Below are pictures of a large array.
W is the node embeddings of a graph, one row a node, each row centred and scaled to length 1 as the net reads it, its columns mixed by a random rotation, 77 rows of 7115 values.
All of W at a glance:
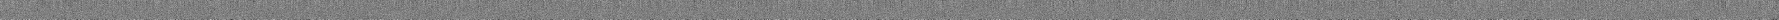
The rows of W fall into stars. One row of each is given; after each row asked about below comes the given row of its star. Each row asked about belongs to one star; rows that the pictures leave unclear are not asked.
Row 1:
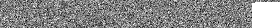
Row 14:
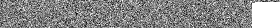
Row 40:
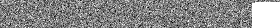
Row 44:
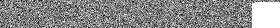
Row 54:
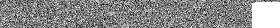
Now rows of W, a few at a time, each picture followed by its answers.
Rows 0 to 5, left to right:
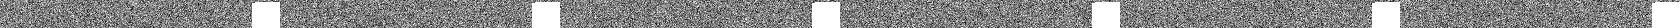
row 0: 14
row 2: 14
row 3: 54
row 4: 1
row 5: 1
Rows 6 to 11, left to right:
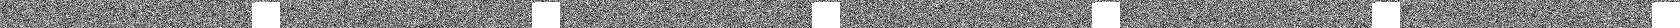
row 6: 40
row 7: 1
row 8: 40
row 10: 1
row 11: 40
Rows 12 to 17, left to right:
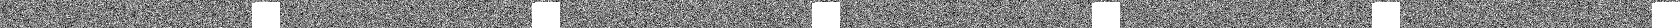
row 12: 40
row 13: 14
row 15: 40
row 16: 1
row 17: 54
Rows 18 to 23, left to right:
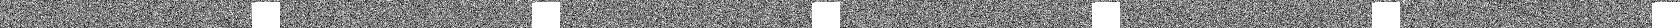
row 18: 40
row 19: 54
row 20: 40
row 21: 40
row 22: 1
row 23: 40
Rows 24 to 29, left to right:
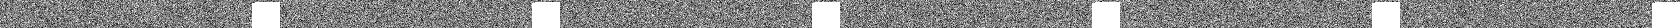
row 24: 14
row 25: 40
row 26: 54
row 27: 54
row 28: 40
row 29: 1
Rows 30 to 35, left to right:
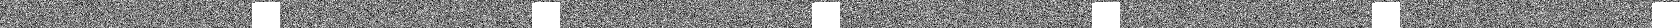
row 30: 14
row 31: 40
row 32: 40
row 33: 44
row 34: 44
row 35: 14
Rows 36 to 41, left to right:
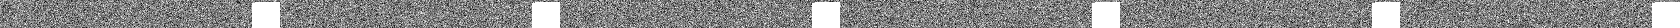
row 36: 40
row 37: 1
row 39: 54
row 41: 44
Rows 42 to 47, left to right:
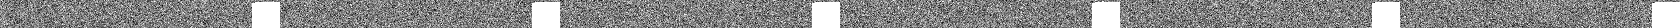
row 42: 54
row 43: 40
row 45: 54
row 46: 14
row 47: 14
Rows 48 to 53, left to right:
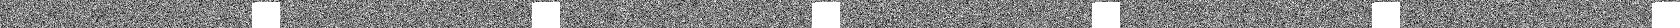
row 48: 40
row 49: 44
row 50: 54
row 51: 14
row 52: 44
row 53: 54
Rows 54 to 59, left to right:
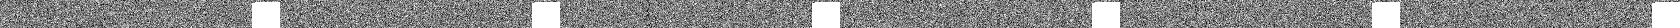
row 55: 14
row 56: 14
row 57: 40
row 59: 14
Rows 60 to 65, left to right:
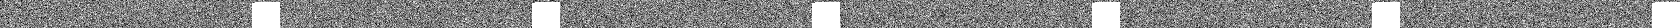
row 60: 44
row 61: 14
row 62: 54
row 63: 44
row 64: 54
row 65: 54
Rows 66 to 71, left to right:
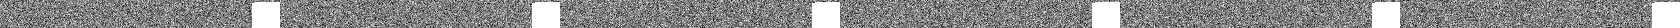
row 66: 44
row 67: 14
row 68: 1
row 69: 54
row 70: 1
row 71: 44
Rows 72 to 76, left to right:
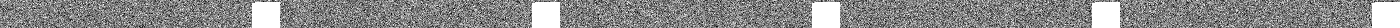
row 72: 1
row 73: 14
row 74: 44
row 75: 44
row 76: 40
